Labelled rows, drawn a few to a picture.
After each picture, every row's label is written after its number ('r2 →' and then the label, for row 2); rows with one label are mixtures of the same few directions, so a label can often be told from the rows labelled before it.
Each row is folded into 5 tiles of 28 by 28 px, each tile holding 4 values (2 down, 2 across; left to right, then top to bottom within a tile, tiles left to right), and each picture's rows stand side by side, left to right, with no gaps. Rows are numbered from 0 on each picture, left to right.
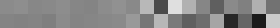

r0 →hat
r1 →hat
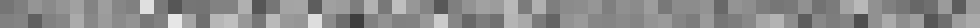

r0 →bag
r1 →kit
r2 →bag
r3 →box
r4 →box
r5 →bag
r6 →box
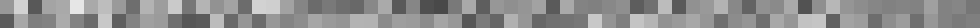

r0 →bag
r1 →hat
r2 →kit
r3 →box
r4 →kit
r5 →hat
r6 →kit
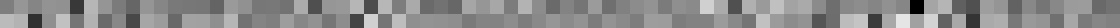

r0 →kit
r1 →kit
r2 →hat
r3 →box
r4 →box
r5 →bag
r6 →kit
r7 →kit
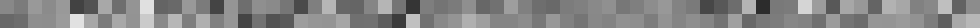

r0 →kit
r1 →bag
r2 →hat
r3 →hat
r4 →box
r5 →box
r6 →box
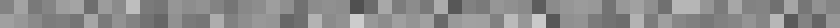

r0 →hat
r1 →kit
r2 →kit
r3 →hat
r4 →hat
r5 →hat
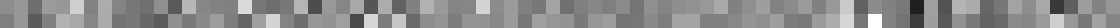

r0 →bag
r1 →box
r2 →hat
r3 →box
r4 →bag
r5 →box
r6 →bag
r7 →kit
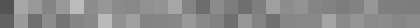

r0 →bag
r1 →box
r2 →hat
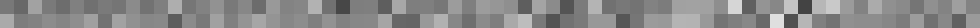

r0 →bag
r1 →bag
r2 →box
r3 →box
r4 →bag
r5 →hat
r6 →hat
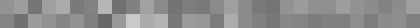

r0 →box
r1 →kit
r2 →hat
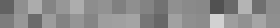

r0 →bag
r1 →kit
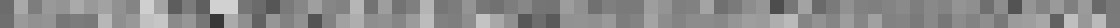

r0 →bag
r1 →kit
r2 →bag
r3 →bag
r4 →kit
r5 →kit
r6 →bag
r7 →hat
